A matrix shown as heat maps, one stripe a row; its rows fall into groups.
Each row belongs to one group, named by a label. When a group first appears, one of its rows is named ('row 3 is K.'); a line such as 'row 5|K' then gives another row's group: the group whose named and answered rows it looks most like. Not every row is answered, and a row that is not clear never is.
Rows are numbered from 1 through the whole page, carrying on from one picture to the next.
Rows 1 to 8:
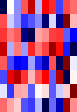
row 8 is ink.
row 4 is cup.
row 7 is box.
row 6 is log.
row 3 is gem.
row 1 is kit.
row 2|ink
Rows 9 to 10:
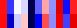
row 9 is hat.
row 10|hat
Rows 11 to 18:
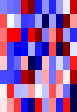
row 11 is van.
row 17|cup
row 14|ink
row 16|van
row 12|ink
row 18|gem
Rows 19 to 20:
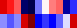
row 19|gem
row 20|van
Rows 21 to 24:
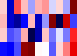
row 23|hat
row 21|box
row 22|ink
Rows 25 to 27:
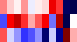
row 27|ink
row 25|cup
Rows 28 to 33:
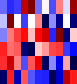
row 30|log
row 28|van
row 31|gem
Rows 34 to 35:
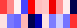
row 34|cup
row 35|hat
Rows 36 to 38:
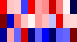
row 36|cup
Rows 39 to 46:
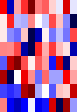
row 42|gem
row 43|log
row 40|cup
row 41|hat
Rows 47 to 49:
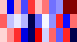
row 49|gem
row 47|box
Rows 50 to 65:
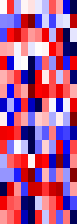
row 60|hat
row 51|van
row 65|gem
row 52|log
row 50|cup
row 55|gem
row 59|gem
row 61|log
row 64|gem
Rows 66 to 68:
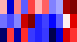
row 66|box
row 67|van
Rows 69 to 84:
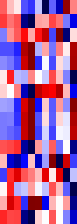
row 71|log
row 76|van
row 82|cup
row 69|ink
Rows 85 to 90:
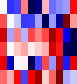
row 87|cup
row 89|hat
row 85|hat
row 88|cup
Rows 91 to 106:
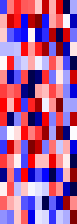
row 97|gem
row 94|log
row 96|hat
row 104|cup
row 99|hat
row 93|ink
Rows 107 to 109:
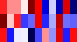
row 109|hat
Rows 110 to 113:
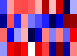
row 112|hat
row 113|log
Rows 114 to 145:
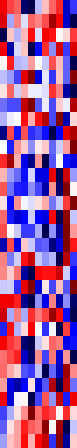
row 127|ink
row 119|van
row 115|cup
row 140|ink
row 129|ink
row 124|box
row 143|kit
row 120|cup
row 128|box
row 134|van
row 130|ink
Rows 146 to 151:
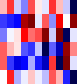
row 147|van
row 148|log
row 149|ink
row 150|ink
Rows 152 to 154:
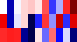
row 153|hat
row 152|box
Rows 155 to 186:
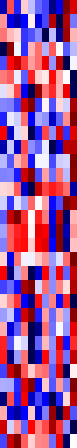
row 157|ink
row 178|hat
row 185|cup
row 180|hat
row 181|log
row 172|log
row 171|log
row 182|van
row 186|log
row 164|hat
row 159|log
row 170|log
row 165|box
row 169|box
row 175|van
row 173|box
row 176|gem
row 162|van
